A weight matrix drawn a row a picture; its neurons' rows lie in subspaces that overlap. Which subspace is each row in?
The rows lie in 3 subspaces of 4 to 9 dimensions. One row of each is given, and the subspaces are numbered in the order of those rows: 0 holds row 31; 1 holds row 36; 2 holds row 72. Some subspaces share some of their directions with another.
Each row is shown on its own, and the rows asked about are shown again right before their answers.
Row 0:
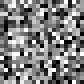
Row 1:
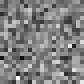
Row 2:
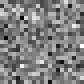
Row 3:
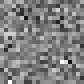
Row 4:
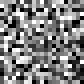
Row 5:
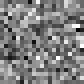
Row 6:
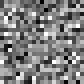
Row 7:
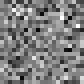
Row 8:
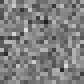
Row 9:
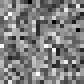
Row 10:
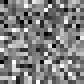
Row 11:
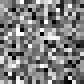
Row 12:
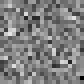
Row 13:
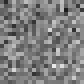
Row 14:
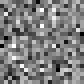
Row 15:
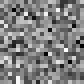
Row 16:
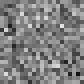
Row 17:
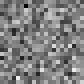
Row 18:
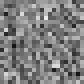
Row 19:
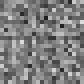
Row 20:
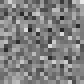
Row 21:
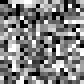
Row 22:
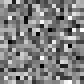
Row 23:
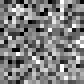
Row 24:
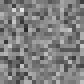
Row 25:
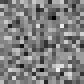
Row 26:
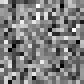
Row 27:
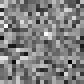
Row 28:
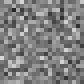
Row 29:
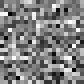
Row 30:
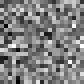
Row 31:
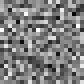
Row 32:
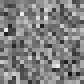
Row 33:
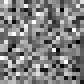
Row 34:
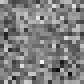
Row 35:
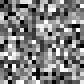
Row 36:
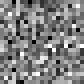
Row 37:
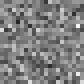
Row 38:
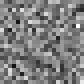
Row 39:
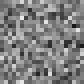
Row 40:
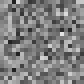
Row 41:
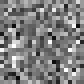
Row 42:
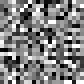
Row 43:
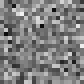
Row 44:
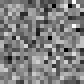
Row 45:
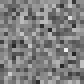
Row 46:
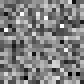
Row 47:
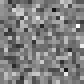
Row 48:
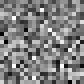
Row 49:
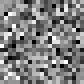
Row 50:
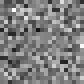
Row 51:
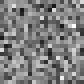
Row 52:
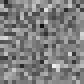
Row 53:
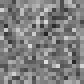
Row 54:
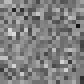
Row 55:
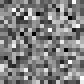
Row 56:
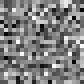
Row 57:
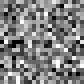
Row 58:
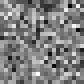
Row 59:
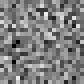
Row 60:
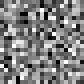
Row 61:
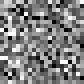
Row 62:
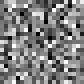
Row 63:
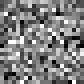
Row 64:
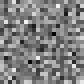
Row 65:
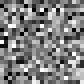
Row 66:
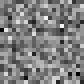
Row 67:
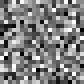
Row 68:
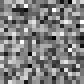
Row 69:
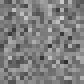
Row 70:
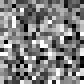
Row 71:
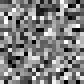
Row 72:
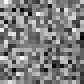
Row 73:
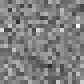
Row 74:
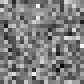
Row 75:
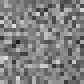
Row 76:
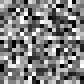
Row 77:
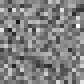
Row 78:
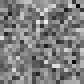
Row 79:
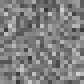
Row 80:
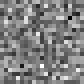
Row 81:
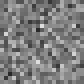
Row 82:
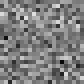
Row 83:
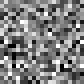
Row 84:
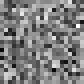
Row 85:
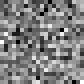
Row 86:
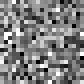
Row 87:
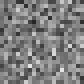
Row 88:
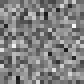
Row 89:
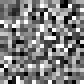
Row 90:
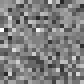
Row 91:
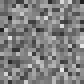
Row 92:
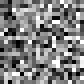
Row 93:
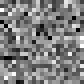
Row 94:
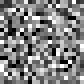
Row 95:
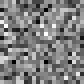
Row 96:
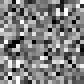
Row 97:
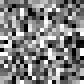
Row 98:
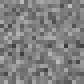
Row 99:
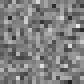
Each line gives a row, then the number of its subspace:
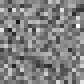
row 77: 0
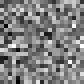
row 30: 2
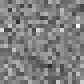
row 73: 0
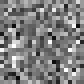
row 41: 1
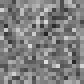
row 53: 2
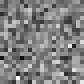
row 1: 2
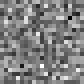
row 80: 1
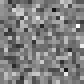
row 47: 2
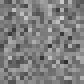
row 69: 1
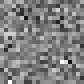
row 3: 2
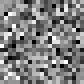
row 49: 1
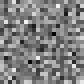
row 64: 1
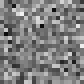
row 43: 2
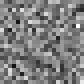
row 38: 0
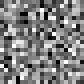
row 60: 2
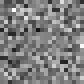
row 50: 0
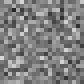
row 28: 1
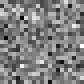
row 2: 2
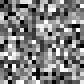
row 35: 1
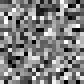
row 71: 2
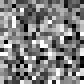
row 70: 1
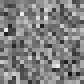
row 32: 0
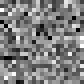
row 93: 2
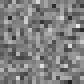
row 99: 1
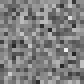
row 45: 0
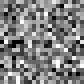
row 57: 1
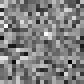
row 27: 2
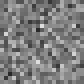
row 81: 0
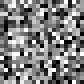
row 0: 1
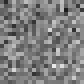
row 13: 2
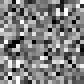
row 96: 1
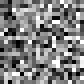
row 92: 1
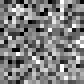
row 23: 0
